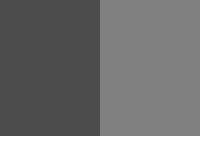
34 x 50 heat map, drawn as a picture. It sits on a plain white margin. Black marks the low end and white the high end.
It is made of 1 by 2 panels. Panel 1,1: low, flat. Panel 1,2: middling, flat.
